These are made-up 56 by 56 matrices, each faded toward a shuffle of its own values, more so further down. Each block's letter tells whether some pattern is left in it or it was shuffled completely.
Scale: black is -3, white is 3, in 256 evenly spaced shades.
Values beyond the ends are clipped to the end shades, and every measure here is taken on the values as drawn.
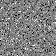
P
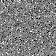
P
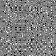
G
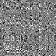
G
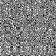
G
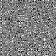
G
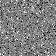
P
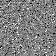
P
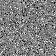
P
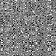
G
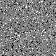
P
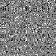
G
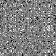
G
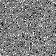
P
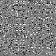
G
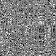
G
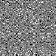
G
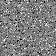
P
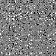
G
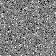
P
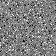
P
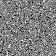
P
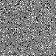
G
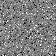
P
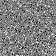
P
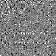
G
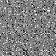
G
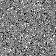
P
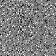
G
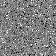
P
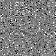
G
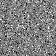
P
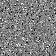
P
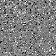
G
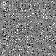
G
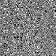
G
